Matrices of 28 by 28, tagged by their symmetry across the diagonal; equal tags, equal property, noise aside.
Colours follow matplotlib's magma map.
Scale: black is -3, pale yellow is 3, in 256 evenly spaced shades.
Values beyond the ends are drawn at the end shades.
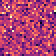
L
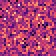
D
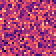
L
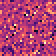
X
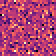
X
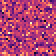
L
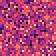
D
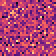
D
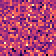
L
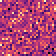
D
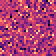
D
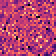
D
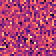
L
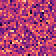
X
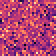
D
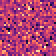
X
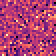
X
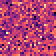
L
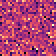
X
